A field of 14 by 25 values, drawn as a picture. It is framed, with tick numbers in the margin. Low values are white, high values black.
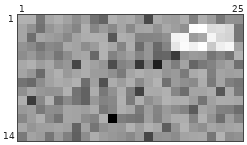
The distribution is heavy-tailed on both sides. The ninth with the lowest average is the top right. In the top right lies a patch that is lower than the rest. No single row or column stands out from its neighbours. The top left is the calmest part.
